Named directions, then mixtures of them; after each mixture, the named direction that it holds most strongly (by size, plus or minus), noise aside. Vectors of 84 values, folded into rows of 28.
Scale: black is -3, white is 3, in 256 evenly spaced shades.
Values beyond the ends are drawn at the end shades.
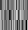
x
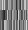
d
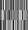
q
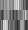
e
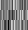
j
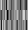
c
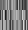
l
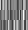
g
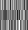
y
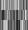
e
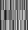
q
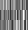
g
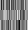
y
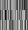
l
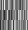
d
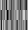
c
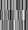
g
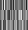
q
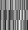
y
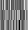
y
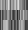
e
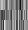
d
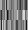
c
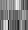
e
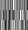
j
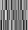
l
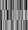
c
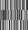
y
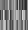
l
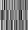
q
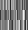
y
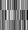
c
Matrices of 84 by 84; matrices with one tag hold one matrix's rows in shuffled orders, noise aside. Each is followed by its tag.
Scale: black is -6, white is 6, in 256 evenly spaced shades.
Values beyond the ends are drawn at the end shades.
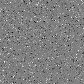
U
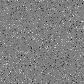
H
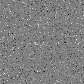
U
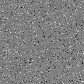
H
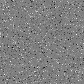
U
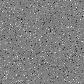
H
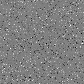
H
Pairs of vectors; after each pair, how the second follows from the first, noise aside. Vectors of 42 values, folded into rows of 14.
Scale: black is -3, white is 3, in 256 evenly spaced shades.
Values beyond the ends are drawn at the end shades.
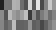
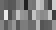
wrapped around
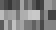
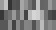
sign-scrambled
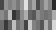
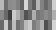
sign-scrambled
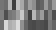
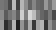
sign-scrambled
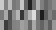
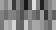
shuffled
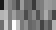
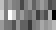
wrapped around
